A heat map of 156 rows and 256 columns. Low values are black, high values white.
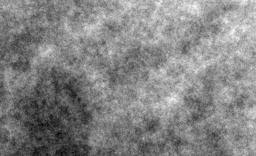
There is an overall slope up to the top right. The ninth with the lowest average is the bottom left. Overall the values sit about 50% of the way up the scale. There are no lone odd cells. No row or column stands out. The ninth with the highest average is the top right.
